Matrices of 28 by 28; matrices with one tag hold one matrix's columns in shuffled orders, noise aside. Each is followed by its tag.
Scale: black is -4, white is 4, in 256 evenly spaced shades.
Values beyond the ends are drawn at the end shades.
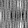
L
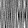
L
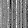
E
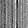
E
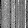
E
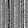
E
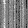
E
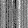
E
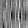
L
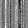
E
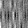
L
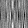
L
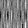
L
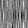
L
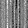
E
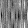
L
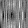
L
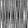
L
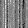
E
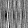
L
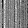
E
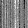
E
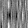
L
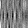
L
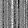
E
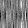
L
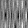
L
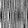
L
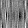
L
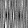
L
